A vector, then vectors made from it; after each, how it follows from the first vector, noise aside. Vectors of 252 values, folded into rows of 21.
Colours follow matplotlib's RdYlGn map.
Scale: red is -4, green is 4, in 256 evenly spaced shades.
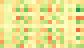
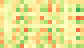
copied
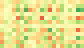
copied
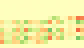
partly zeroed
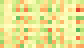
negated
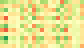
reversed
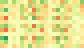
reversed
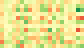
copied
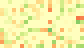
partly zeroed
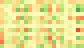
copied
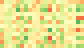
copied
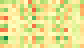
reversed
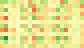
reversed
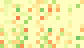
partly zeroed
